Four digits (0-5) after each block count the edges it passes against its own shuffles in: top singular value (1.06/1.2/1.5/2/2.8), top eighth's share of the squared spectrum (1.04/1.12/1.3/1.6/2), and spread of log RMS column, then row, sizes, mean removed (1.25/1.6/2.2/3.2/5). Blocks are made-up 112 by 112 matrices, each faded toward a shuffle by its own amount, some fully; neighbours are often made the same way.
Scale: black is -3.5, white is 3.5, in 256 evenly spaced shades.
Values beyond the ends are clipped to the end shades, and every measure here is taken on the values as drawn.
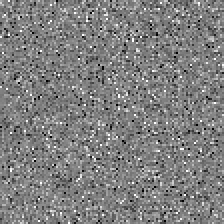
3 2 0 0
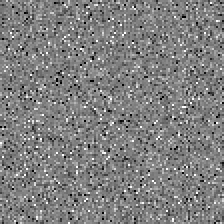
3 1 0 0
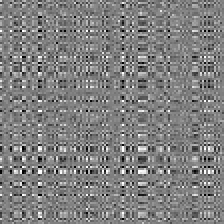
5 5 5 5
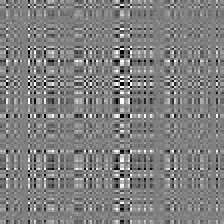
5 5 5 5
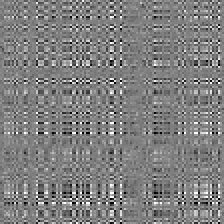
5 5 5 5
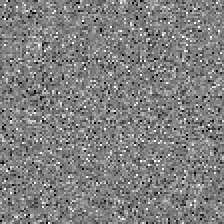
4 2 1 1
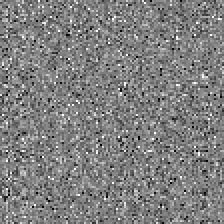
4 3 1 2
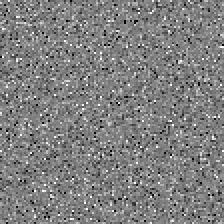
0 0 0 0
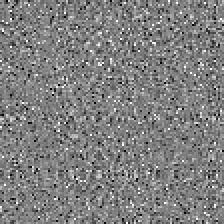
4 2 1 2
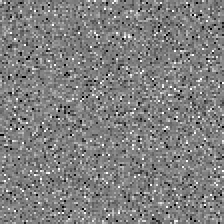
2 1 0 0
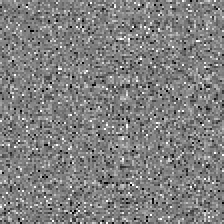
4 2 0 1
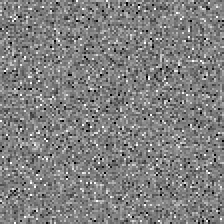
3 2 0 1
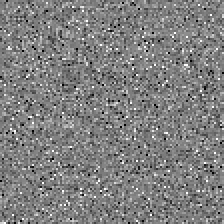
3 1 0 0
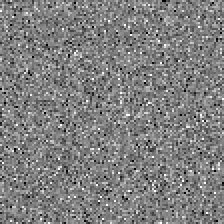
2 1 0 0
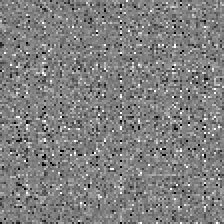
3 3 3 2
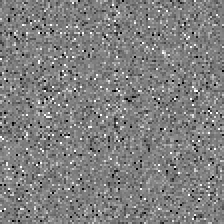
2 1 1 1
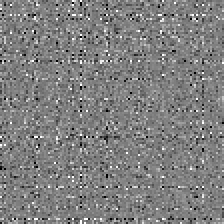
4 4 3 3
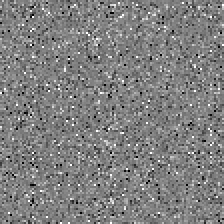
2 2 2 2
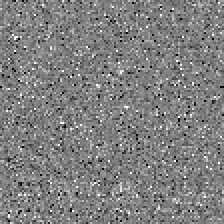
2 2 1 1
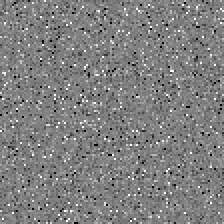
0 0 0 0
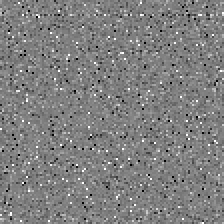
1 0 0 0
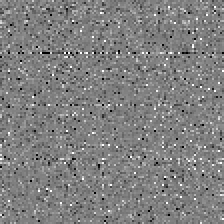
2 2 1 2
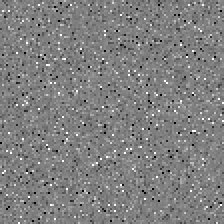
0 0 0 0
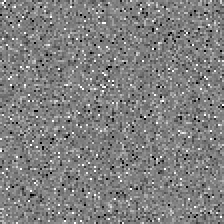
0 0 0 0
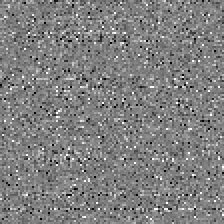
1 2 1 2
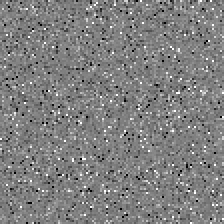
0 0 0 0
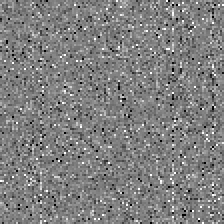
1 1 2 0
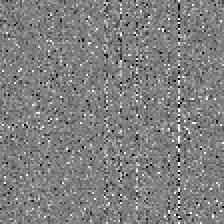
3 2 2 0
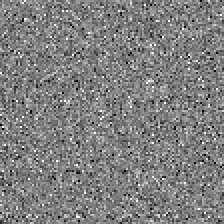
3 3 1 1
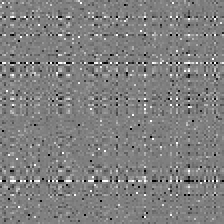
5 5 3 3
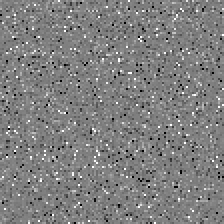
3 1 0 0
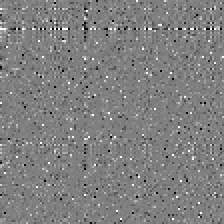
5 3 1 2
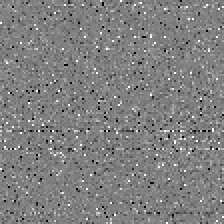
3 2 0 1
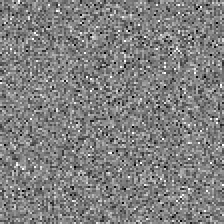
2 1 0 0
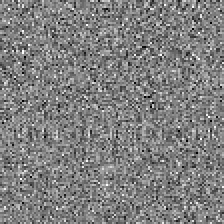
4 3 1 1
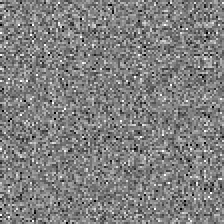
4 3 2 1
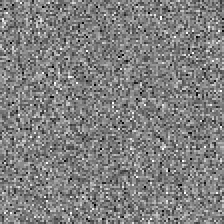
0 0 0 0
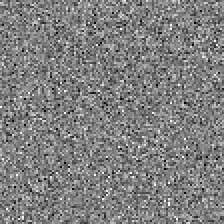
0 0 0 0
